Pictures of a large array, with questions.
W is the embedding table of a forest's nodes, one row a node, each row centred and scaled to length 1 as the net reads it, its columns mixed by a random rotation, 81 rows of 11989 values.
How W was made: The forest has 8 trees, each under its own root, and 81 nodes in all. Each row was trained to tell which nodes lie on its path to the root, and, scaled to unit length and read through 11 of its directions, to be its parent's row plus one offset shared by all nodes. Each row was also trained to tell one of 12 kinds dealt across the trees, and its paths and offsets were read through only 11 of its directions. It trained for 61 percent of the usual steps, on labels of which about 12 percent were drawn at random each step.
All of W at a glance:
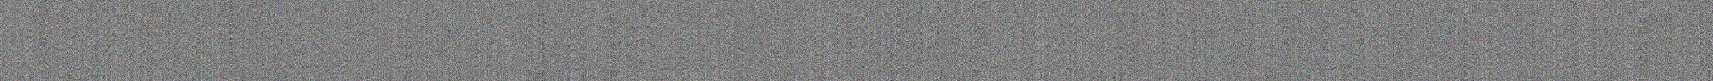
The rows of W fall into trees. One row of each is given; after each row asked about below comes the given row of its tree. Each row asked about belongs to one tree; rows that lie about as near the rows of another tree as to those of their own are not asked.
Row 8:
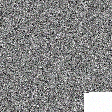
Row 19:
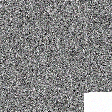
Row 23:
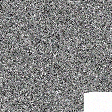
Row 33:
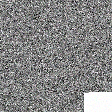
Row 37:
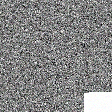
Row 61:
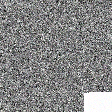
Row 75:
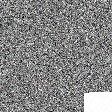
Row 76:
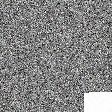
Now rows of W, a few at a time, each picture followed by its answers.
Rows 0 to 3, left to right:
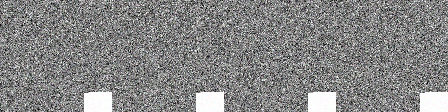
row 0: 8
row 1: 19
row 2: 61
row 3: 23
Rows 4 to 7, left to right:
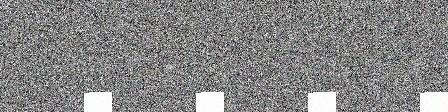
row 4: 75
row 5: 8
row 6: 75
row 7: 61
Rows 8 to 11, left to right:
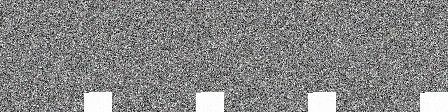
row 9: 23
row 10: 8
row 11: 8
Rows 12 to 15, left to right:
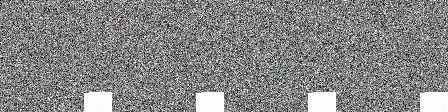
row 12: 23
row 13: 33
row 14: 33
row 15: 33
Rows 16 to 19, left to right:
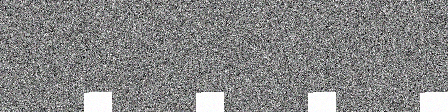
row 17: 19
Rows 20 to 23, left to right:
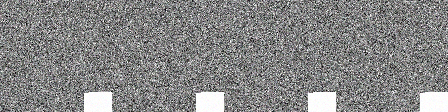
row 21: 61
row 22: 19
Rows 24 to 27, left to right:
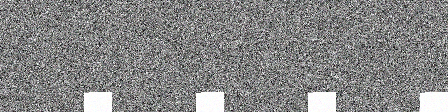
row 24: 33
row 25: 8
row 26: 33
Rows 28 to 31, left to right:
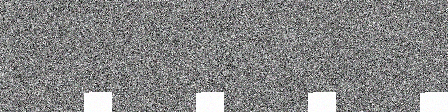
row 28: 61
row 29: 37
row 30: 76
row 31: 76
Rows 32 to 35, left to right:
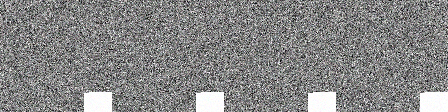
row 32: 61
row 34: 75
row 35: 23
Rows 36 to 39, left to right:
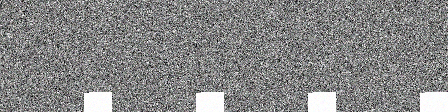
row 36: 23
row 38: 33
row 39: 33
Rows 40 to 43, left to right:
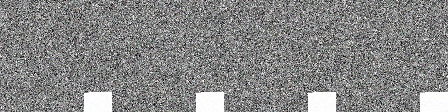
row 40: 23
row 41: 76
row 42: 33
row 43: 33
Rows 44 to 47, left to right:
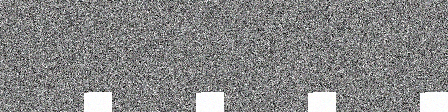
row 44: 61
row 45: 75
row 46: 37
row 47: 76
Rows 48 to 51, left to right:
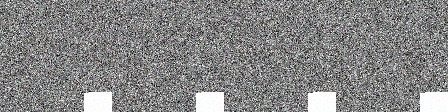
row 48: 76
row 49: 61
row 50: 23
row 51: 8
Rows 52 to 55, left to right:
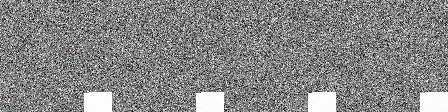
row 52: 33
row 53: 19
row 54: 8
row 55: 76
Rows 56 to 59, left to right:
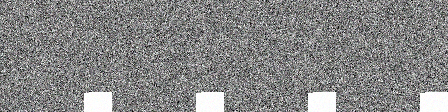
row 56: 76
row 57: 61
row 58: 76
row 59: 23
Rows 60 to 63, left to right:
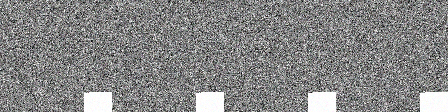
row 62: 8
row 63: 33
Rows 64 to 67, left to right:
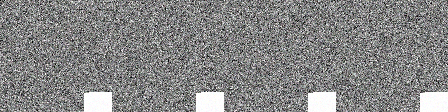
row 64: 23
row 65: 61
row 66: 19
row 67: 37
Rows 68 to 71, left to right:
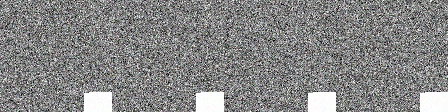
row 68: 23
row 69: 23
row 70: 76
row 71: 75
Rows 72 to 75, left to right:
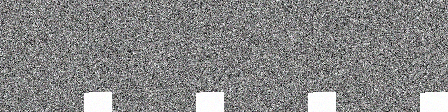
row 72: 76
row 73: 33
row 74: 76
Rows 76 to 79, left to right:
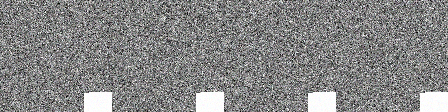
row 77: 8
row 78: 8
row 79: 23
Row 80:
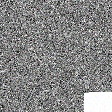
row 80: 76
